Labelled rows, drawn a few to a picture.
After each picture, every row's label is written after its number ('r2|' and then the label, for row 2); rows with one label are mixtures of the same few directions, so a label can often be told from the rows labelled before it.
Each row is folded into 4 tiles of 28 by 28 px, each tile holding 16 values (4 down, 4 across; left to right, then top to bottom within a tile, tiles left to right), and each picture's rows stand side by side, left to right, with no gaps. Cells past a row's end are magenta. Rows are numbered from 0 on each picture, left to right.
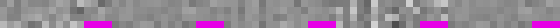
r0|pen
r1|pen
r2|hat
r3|hat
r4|pen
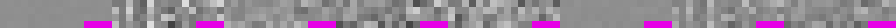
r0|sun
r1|hat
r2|pen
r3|pen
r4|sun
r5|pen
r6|hat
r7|pen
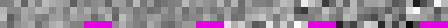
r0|sun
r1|sun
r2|pen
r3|pen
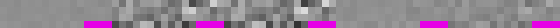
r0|pen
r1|pen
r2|pen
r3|pen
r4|pen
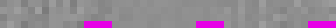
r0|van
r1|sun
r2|hat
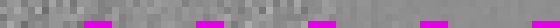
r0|van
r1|sun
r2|van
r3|hat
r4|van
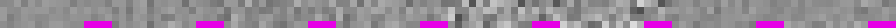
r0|sun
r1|hat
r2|sun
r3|sun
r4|sun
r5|pen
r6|van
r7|pen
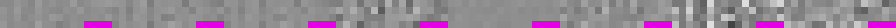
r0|hat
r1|hat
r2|hat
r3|van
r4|sun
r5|van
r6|hat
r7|pen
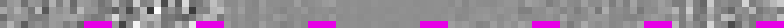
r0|van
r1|van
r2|hat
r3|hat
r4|pen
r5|van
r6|hat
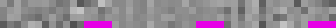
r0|pen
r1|hat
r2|hat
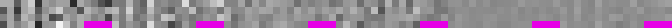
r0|hat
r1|hat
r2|sun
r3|van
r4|sun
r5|hat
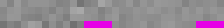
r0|pen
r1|sun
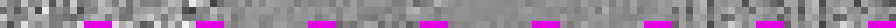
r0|van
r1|pen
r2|sun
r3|pen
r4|pen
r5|van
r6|hat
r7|hat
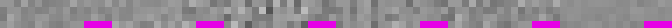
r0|sun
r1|pen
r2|van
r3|hat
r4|sun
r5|pen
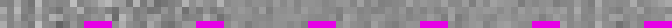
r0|hat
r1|sun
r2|van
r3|sun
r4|sun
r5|hat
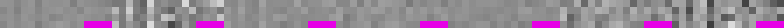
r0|hat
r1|hat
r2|hat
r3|sun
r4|pen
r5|sun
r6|hat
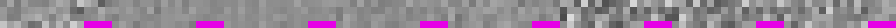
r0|pen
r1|van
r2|hat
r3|sun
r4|sun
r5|sun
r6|sun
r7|van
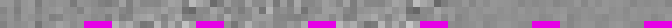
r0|hat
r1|pen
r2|van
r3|pen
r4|sun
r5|sun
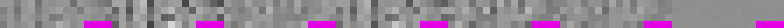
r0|hat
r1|hat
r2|van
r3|hat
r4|van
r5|van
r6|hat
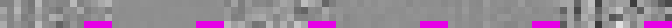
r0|hat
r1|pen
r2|pen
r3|sun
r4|hat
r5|hat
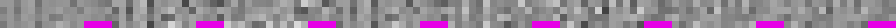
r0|hat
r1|hat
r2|pen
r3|hat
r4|hat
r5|van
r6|van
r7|van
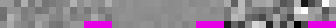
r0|sun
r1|pen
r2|pen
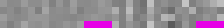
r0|van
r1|hat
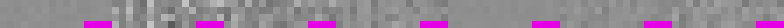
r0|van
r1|hat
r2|sun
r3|hat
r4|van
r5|van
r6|sun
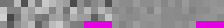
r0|sun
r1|van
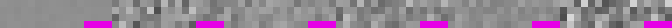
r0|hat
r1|van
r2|sun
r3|sun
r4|sun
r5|sun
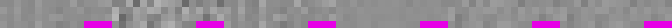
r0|hat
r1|sun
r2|hat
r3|sun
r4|sun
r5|sun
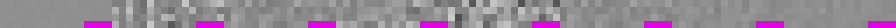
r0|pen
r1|hat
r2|sun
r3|pen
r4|sun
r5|sun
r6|van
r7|van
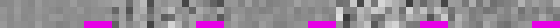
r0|hat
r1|hat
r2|sun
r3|sun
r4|sun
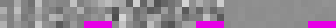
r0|hat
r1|sun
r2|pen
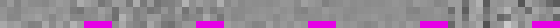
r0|pen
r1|sun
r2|pen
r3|pen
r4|hat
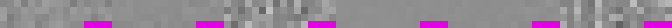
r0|sun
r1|pen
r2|van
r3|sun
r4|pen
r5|hat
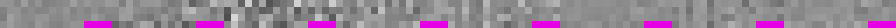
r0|sun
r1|pen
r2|sun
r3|van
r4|hat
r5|pen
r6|hat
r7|pen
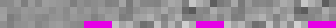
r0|sun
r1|pen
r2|pen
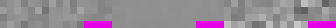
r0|van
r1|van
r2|pen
